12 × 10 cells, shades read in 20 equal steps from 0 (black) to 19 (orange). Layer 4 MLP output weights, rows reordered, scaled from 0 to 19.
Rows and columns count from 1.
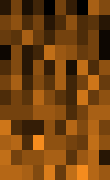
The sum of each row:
55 71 75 75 81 95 93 103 94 117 108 136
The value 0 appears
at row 1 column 5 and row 1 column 8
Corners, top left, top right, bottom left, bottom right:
3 10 14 12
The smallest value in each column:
1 6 2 4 0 6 2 0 6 1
